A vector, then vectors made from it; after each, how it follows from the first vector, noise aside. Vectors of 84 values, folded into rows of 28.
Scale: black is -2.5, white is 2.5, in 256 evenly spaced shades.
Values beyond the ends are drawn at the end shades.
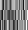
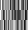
reversed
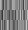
shrunk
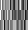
reversed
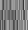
shrunk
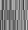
shrunk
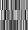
wrapped around
